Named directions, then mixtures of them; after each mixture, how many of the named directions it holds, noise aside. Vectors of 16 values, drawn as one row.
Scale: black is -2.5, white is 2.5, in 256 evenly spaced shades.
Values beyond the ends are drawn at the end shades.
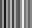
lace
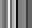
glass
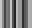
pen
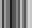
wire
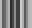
three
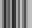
three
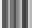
three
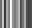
two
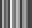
two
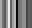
one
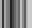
one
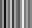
one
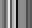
one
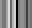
one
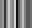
two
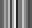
two
